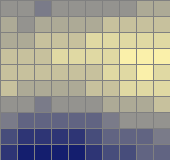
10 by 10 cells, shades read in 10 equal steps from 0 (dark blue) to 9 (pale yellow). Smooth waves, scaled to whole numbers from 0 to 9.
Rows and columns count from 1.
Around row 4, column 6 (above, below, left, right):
8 7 8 8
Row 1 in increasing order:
4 5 5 5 5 5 5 5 6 6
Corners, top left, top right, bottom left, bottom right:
5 6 1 3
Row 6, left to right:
7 6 6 6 6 7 7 8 8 8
